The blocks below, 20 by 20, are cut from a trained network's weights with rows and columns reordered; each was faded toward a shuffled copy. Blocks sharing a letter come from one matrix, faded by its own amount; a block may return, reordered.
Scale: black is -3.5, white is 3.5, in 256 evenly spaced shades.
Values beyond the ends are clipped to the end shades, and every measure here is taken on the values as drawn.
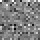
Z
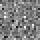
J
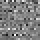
Z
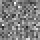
J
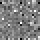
J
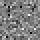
J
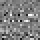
Z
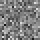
J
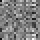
Z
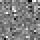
J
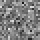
J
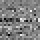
Z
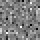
J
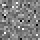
J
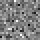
J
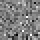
J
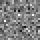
J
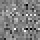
Z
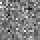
J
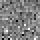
J
